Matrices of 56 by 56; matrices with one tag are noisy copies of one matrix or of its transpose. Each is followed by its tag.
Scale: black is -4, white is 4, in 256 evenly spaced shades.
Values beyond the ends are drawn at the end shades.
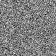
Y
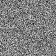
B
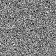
B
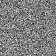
B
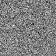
B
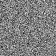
B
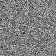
B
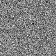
B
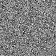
B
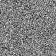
Y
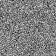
Y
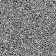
Y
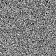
B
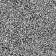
Y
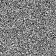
B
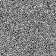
Y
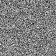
B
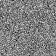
Y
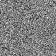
Y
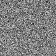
B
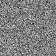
B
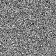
B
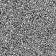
Y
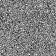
Y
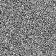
Y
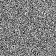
B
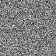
B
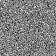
Y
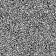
Y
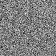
B
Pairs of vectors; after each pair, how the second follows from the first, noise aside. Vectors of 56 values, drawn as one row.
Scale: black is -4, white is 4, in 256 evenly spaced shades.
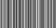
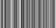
shuffled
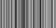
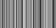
sign-scrambled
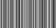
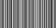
shuffled
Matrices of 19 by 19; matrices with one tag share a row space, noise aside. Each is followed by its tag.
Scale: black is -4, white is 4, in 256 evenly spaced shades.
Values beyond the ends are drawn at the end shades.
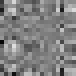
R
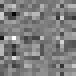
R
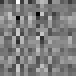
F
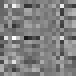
R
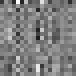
F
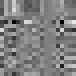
R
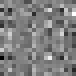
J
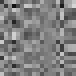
R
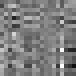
R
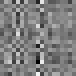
F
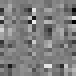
J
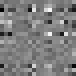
J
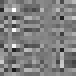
R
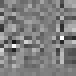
R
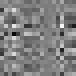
R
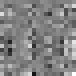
J
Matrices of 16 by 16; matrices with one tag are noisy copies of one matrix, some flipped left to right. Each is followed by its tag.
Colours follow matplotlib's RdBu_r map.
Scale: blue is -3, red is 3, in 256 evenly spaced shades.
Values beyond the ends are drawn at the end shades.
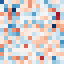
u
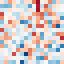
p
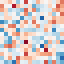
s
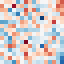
s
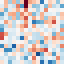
p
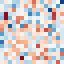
u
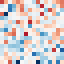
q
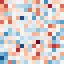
s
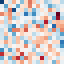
u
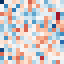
u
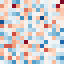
s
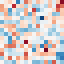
s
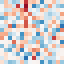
p
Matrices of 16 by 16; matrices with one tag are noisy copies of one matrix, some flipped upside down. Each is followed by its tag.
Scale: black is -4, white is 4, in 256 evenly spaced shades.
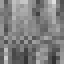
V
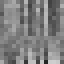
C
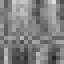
V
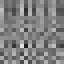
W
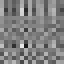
W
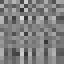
W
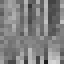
C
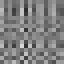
W
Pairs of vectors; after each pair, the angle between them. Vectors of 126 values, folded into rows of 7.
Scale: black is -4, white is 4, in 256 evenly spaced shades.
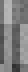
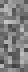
partly aligned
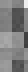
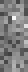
partly opposed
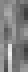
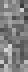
partly aligned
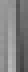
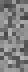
orthogonal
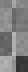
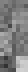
nearly opposite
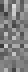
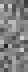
partly opposed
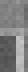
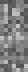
orthogonal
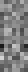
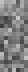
partly aligned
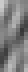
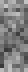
partly aligned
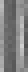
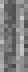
nearly parallel
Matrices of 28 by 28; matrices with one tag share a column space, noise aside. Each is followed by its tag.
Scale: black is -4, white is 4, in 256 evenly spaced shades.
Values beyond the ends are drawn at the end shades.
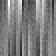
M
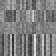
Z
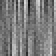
M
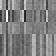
Z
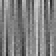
M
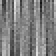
M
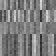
Z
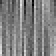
M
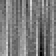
M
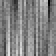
M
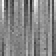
M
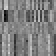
Z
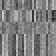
Z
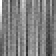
M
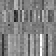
Z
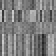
Z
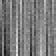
M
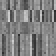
Z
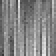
M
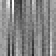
M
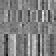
Z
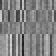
Z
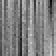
M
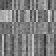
Z
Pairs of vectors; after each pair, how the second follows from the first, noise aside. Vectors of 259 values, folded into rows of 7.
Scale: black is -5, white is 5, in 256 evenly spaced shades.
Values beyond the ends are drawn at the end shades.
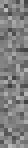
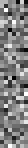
scaled up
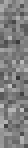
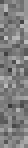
reversed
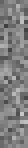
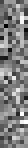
scaled up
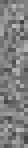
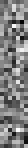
scaled up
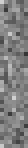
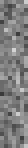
reversed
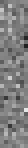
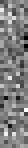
scaled up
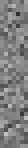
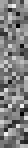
scaled up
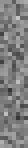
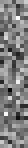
scaled up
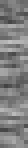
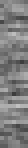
reversed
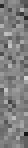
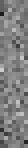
reversed
